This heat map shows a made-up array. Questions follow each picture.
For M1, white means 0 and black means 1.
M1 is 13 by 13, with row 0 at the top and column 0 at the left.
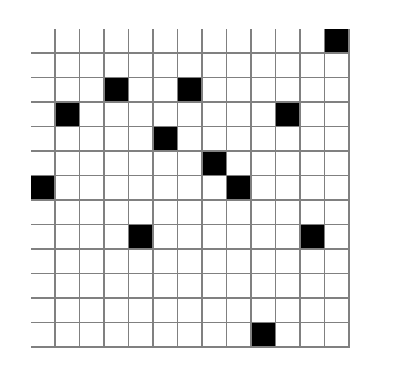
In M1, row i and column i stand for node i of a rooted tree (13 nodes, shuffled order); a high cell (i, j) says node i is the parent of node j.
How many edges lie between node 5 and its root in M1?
4
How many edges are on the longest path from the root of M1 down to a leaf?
5
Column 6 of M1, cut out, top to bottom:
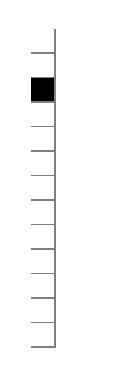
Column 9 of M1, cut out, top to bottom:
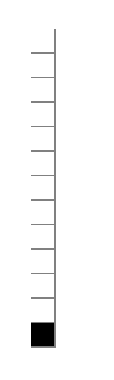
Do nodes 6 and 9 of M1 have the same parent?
no
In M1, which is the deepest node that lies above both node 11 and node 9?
6
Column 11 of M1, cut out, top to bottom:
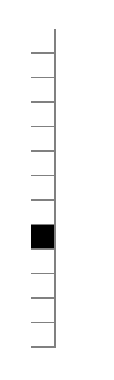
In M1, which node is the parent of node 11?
8
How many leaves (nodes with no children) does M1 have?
5
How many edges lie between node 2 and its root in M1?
0
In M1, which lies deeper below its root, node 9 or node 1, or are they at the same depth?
node 9
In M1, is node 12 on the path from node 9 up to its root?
yes
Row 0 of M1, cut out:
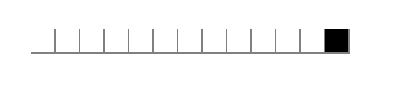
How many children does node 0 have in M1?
1
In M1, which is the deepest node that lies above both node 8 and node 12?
6
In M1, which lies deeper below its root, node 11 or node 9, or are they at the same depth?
node 9
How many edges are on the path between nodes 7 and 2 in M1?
5
